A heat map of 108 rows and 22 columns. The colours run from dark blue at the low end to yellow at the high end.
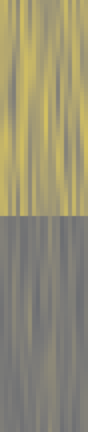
The table splits into 2 rows of 1 panel. Panel 1,1: high, streaked downward. Panel 2,1: middling, streaked downward, faint in contrast.
